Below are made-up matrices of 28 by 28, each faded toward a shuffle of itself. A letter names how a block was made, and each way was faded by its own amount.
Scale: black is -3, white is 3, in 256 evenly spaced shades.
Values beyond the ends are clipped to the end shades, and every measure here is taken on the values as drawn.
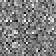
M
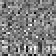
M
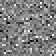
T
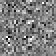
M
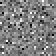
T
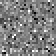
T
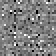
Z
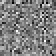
M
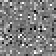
Z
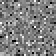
T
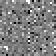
Z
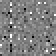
Z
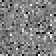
T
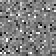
T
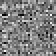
M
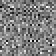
M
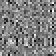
M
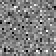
T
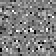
T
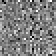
M
